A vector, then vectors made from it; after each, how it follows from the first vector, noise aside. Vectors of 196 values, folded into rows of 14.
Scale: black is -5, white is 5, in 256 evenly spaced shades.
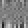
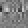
wrapped around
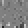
partly zeroed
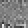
sign-scrambled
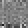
sign-scrambled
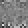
sign-scrambled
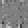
partly zeroed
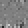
partly zeroed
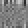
reversed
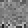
sign-scrambled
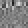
wrapped around
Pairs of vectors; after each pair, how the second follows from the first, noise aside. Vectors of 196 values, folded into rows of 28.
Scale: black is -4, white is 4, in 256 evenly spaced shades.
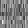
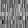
negated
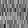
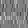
partly zeroed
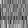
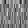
shuffled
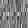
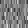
shuffled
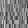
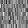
shuffled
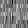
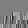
partly zeroed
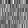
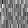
shuffled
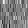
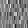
shuffled
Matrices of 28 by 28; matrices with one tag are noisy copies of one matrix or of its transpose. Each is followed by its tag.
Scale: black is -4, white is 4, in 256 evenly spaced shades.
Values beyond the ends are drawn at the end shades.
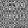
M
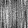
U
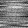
U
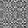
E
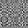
E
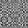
E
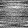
U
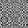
E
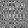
M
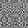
E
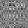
M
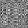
M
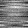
U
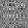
M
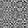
E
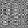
M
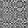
E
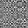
E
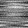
U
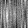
U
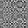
E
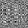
M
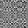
E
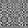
E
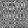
M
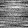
U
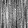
U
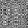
M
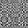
E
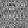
M
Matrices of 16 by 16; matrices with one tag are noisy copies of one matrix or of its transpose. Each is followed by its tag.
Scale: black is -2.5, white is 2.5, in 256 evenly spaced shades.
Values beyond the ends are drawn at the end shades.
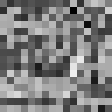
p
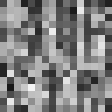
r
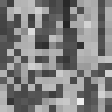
p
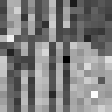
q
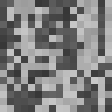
p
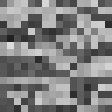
r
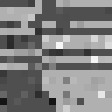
q
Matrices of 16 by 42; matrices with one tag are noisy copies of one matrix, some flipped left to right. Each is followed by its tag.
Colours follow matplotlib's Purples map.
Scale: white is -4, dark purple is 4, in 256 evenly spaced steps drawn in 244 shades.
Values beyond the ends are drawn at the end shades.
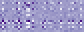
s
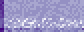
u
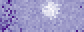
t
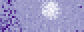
t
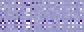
s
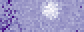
t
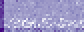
u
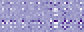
s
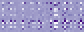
s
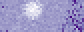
t
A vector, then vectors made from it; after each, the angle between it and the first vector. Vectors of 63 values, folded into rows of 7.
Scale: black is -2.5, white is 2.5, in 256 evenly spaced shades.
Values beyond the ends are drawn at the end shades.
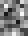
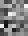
orthogonal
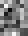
nearly parallel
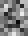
nearly parallel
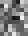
partly aligned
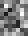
nearly parallel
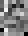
partly aligned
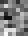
partly aligned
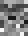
orthogonal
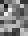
nearly opposite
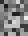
partly opposed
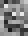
partly aligned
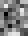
nearly parallel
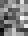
partly aligned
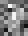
orthogonal
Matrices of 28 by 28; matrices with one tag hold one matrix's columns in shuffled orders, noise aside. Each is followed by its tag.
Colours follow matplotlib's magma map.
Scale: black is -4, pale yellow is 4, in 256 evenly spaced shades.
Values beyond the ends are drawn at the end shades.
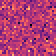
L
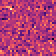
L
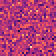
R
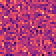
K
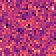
L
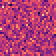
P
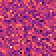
R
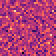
R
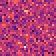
R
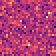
K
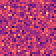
K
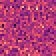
L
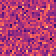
L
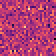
L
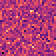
R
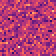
R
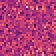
L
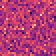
P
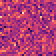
K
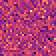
R
